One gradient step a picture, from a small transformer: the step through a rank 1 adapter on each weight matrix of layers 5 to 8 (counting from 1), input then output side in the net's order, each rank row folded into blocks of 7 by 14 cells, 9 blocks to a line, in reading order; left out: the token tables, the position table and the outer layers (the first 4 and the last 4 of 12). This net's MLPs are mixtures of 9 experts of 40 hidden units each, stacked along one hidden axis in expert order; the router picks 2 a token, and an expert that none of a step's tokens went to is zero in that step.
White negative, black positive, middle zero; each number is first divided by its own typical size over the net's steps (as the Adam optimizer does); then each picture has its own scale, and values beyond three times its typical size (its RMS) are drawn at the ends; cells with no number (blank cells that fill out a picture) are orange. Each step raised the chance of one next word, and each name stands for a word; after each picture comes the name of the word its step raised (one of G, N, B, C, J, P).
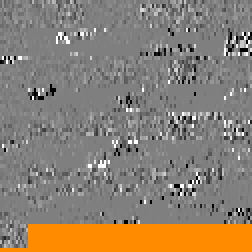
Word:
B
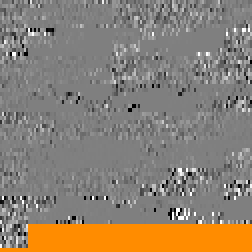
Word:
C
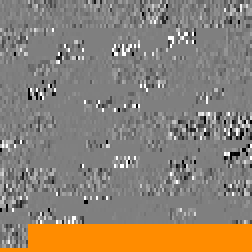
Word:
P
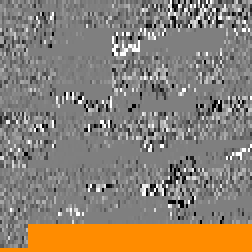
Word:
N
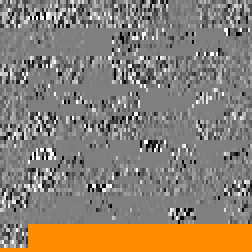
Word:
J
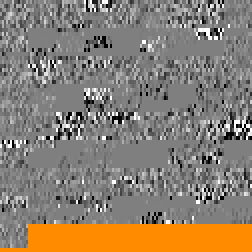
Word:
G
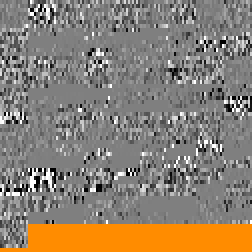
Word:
N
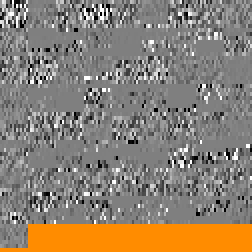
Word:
N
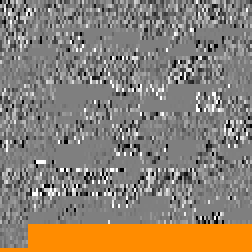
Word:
J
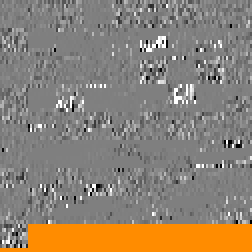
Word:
P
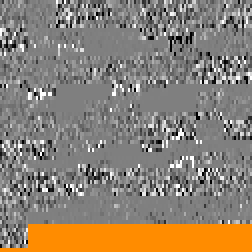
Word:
N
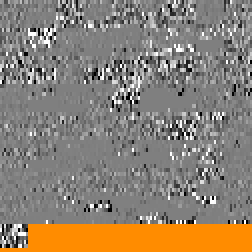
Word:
C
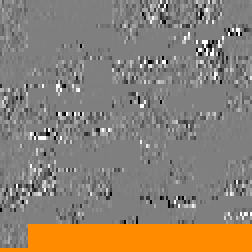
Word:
P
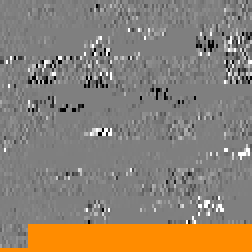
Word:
C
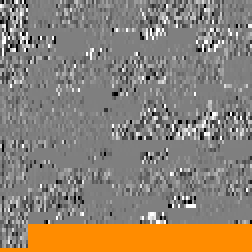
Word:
P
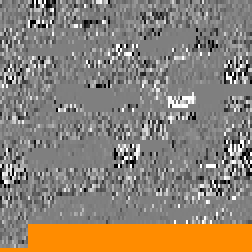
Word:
J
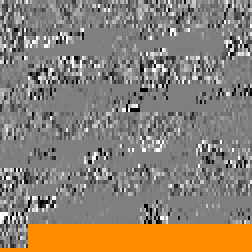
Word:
G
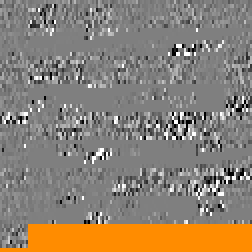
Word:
P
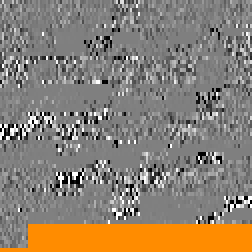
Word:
G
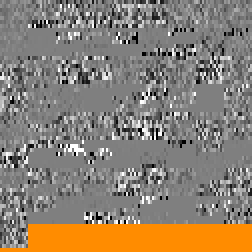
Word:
J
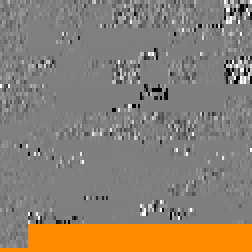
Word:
C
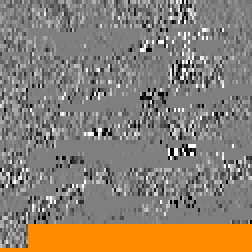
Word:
N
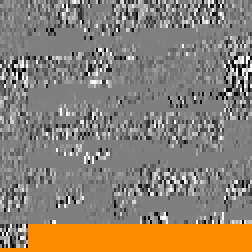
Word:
G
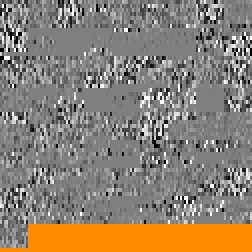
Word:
J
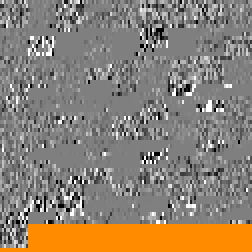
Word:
J
